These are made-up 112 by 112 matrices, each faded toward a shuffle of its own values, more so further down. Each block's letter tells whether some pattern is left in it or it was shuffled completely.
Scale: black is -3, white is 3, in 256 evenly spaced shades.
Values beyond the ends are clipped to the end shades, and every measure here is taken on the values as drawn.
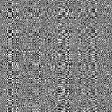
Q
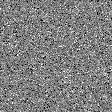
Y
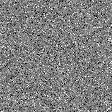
Y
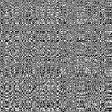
Q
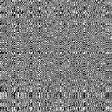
Q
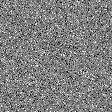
Y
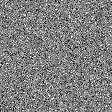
Y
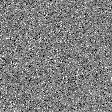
Y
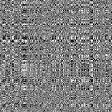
Q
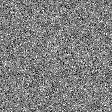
Y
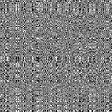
Q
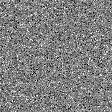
Y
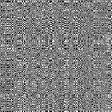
Q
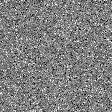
Y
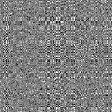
Q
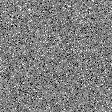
Y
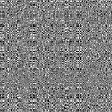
Q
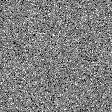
Y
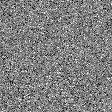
Y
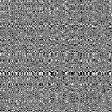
Q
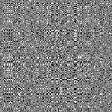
Q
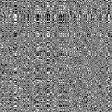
Q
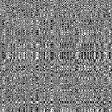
Q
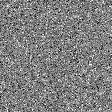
Y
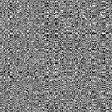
Q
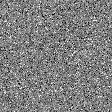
Y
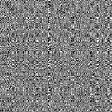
Q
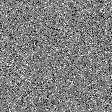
Y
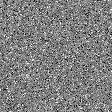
Y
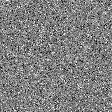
Y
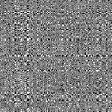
Q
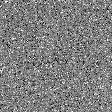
Y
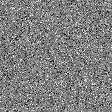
Y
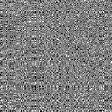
Q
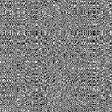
Q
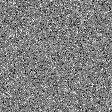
Y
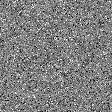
Y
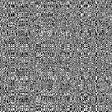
Q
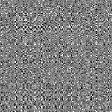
Q
